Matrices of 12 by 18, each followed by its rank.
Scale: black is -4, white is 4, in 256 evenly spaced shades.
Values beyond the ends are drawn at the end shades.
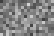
full rank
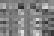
two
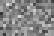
full rank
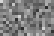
full rank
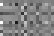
two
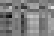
two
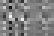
two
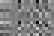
two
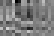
two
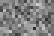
full rank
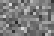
full rank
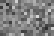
full rank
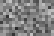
full rank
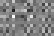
two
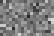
full rank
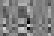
two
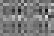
two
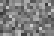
full rank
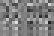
two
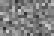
full rank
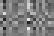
two
